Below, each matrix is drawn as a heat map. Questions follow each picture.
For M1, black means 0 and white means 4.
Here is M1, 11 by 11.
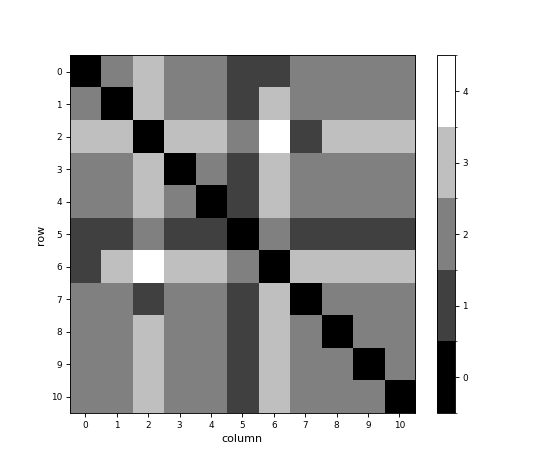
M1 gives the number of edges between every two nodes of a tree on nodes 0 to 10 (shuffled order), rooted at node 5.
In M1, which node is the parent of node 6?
0
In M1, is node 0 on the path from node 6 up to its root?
yes
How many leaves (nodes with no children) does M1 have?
8
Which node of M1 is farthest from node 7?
6
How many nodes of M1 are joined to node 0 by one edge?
2
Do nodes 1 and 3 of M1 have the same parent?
yes
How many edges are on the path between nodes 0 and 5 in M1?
1
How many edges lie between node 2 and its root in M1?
2
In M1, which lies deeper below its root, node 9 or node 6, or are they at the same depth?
node 6
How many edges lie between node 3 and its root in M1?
1
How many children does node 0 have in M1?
1
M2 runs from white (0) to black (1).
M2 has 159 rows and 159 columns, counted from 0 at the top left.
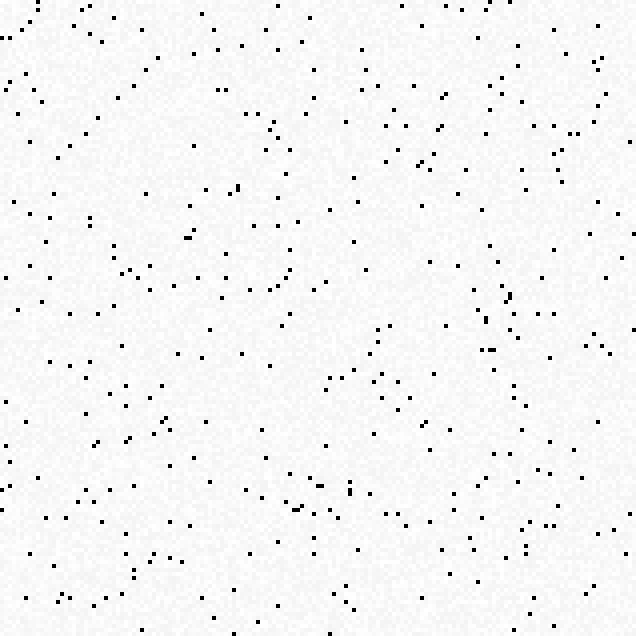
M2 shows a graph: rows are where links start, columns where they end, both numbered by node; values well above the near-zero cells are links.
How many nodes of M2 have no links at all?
0
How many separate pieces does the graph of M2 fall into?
6
